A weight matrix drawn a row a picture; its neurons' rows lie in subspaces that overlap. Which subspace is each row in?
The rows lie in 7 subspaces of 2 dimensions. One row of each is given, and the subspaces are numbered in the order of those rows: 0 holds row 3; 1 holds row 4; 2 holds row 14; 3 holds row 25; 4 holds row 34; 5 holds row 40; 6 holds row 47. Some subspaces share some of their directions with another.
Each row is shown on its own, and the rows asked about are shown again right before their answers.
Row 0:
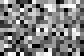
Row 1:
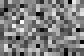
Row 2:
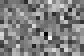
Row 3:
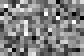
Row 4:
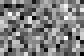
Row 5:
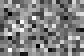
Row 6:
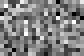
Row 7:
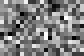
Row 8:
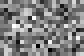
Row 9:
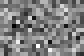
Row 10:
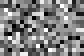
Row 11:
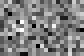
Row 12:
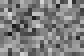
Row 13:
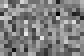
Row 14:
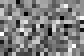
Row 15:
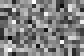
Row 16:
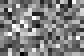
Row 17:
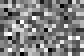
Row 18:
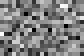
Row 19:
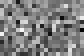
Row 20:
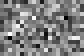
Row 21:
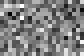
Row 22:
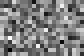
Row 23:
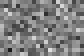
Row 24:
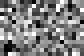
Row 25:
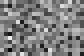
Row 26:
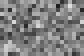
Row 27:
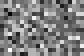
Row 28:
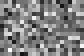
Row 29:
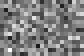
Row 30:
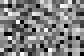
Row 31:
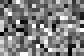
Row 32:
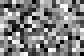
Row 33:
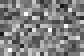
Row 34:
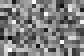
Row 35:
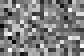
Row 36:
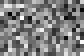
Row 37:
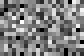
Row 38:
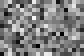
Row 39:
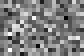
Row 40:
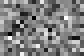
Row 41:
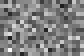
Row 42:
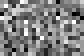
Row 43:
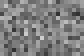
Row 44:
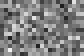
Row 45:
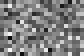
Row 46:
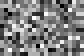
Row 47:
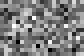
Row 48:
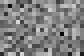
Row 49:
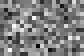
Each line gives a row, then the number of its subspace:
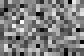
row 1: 1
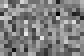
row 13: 0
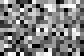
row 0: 3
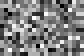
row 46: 5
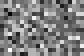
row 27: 6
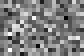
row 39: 5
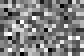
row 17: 3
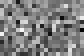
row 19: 2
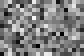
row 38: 3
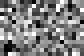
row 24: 4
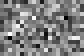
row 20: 5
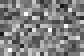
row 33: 2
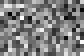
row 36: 1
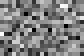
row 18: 2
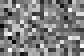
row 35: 6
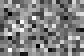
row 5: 2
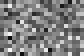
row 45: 3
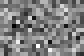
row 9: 6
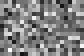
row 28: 6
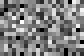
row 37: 1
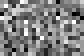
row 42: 0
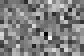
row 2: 5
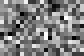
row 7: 5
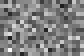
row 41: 3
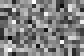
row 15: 4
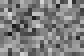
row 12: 4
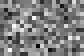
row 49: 6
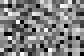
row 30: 3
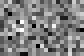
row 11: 2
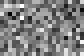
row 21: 1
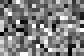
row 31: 2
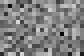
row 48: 3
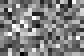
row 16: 4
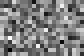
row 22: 4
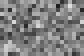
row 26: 4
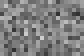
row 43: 0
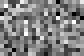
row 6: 0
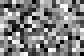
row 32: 1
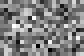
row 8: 6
